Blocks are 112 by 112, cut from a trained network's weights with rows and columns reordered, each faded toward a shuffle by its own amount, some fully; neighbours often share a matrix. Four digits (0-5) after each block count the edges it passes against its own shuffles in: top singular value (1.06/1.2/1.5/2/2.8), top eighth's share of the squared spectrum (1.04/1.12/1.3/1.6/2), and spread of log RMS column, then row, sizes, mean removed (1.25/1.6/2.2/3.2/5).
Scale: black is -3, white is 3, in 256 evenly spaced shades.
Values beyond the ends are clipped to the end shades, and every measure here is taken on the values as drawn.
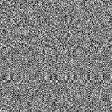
4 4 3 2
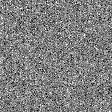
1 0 0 0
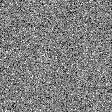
0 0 0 0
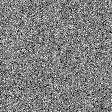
0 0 0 0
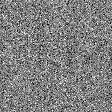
0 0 0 0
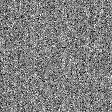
1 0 0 0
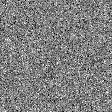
0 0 0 0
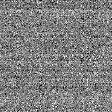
3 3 3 1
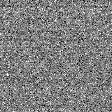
2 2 1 0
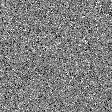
0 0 0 0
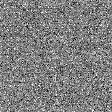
1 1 1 0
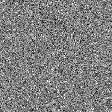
2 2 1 1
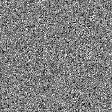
2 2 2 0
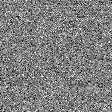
1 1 0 0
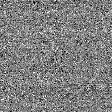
2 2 2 0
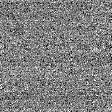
2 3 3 0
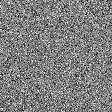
2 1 0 0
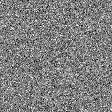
2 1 0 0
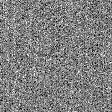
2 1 0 0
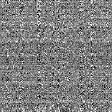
3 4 4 2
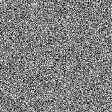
3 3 1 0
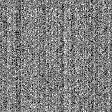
4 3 1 2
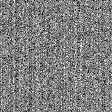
3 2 0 1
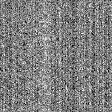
4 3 1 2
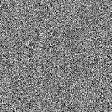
3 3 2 1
